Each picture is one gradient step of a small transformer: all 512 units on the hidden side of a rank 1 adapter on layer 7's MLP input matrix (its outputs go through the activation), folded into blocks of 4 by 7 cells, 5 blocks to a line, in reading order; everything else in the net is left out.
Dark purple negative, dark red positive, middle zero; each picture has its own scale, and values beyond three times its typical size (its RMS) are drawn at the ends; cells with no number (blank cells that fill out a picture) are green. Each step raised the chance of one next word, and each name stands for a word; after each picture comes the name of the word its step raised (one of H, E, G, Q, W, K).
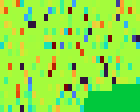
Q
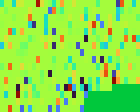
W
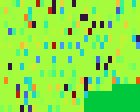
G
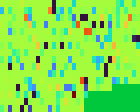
G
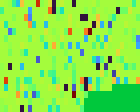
G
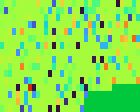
W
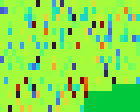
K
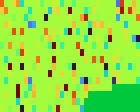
Q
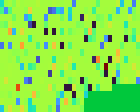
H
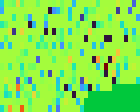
H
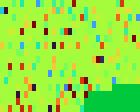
K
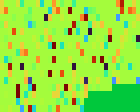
Q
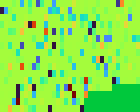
K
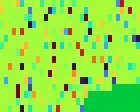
Q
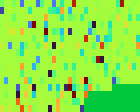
K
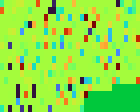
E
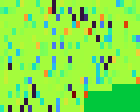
G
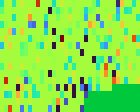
W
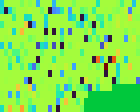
H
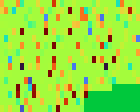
Q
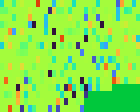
W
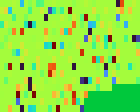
Q
